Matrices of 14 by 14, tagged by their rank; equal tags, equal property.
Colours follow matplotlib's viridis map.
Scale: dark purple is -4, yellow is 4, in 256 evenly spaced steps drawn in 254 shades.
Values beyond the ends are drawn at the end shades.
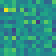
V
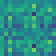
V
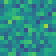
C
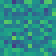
V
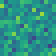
C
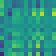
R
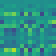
R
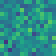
C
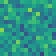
C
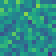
C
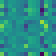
R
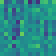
V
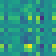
R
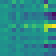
R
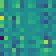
V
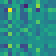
R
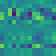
R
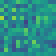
V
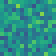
C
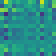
R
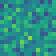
C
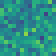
C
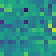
V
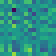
V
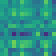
R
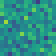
C
